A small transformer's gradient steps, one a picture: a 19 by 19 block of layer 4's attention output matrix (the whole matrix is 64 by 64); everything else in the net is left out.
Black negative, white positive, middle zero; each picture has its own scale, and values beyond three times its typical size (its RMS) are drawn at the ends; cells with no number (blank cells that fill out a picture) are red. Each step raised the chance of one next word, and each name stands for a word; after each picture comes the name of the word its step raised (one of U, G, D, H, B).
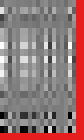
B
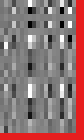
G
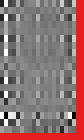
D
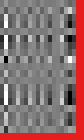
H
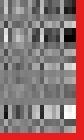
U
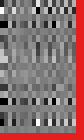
H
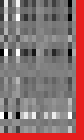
D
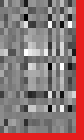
G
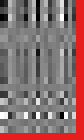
D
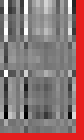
U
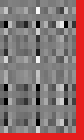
H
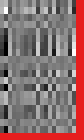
G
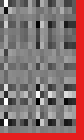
H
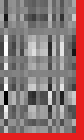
G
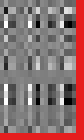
H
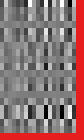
U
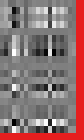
G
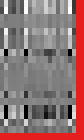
U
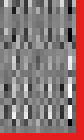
U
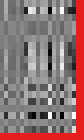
D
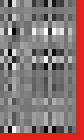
D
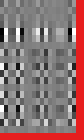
U
